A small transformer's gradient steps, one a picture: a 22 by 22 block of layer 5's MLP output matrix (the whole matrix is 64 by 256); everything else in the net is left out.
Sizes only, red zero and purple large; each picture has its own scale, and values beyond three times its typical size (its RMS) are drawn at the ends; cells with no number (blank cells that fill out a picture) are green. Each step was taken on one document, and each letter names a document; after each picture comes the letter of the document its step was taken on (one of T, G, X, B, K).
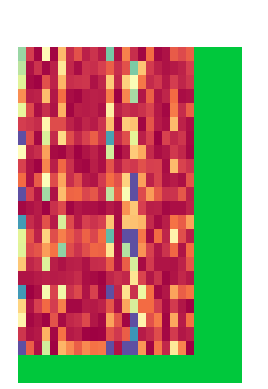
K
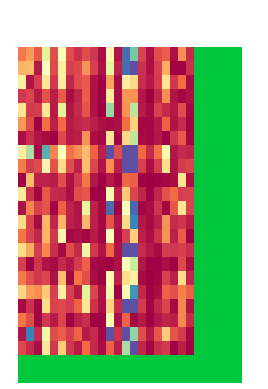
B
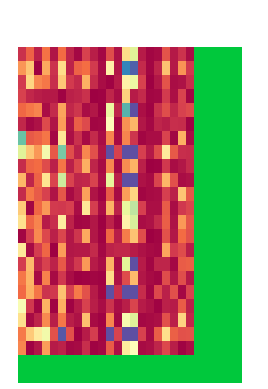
B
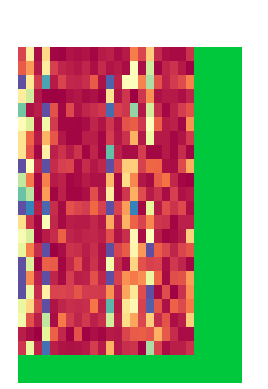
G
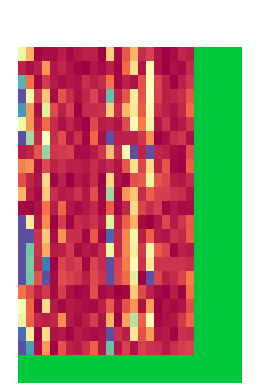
G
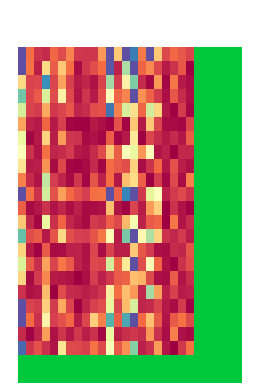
K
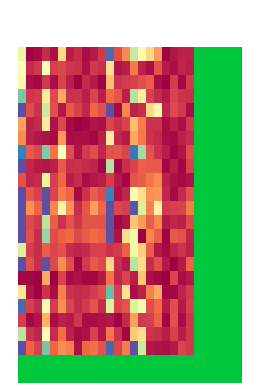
K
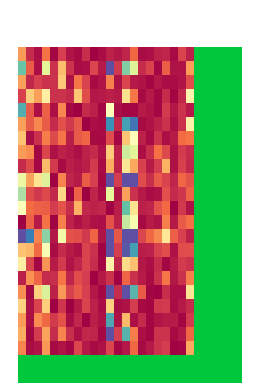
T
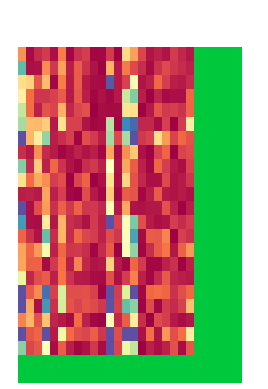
T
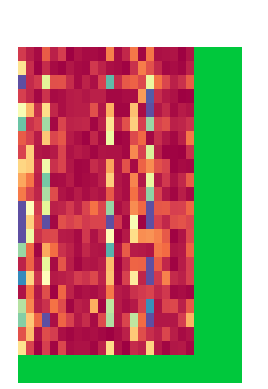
G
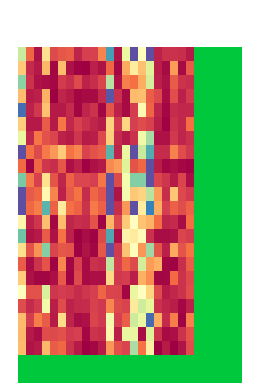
K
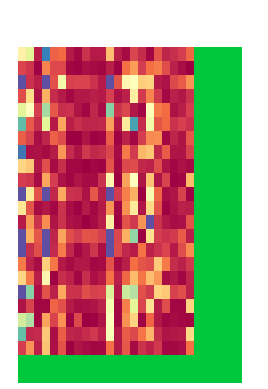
G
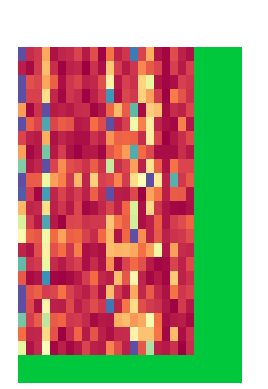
K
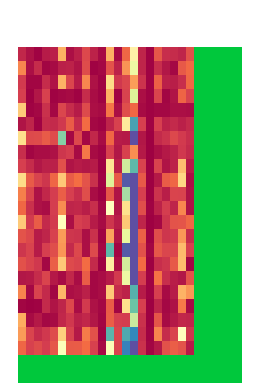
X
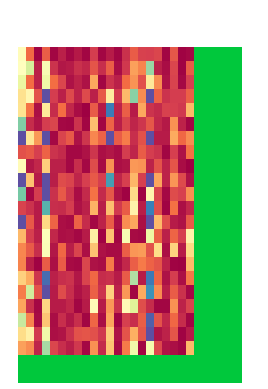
G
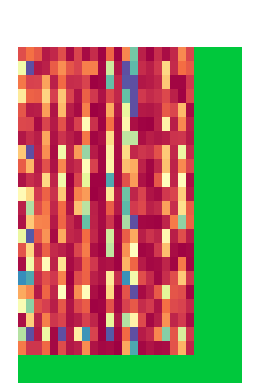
B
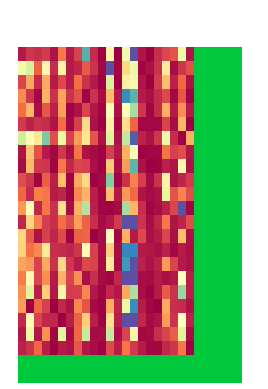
B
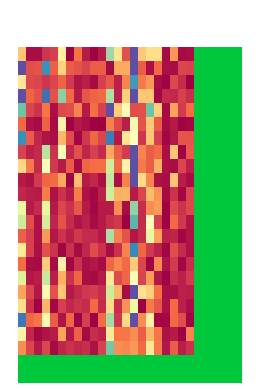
K
